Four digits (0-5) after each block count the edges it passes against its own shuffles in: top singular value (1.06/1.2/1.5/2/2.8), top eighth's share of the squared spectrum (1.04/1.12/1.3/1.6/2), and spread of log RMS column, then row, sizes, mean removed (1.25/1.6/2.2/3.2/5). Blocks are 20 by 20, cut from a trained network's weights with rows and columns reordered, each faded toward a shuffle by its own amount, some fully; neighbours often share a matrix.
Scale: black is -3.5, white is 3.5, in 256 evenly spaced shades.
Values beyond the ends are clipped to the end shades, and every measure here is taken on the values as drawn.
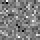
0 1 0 0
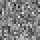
1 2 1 0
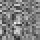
3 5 3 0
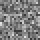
0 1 0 0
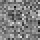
3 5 2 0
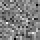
0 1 0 0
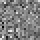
0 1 0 0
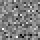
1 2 0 0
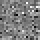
1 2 0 1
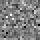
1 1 0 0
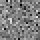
0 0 0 0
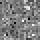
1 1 1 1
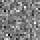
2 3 0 1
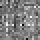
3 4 0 1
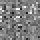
2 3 0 2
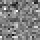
2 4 2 1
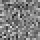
0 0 0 0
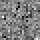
0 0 0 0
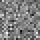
1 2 0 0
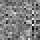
3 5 2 0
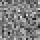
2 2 0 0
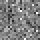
0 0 0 0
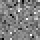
0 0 0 0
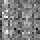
3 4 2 1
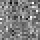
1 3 0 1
